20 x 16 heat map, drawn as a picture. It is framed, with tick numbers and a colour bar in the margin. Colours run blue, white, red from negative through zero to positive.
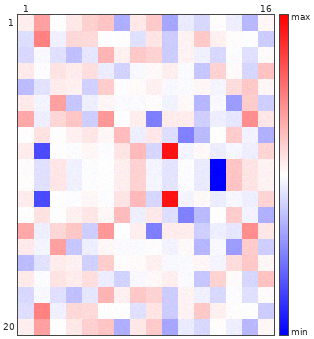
No overall slope runs across the table. It is mirror symmetric from top to bottom. There are no regular stripes. No single row or column stands out from its neighbours. The distribution is heavy-tailed on both sides.
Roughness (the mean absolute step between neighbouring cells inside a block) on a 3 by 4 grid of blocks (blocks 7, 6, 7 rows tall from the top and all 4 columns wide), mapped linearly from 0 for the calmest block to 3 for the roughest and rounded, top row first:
1 1 1 1
1 0 3 2
1 1 1 1
